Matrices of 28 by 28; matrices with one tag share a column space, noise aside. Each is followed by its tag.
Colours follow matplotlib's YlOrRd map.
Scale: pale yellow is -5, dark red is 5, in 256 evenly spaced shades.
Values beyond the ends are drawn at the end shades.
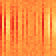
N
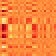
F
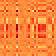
F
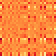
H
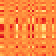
F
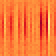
N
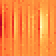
N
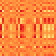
F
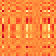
F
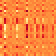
F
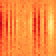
N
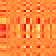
F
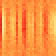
N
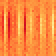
N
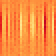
N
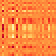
F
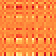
H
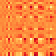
H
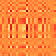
F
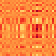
F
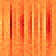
N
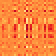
F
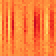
N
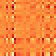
H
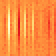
N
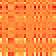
H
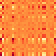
H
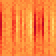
N
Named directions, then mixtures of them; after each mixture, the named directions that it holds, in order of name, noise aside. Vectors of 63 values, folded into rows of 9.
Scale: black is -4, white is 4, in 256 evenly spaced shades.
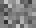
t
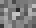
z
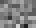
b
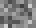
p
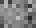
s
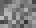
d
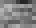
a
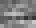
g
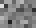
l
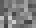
d, p, z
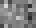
s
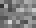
a, l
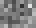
p, s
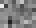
l, p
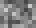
a, p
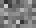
l, t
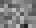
b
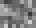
p, t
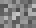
t, z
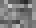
a, p, t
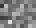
b, g, l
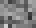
p, s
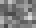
g, p, s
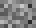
p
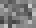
p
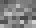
d, g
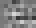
g, z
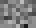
b, g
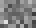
d, g, t
